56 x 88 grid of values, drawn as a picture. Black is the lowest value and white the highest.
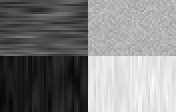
It is made of 2 by 2 panels. Panel 1,1: low, streaked across. Panel 1,2: high, fine-grained, faint in contrast. Panel 2,1: very low, streaked downward, faint in contrast. Panel 2,2: very high, streaked downward, faint in contrast.
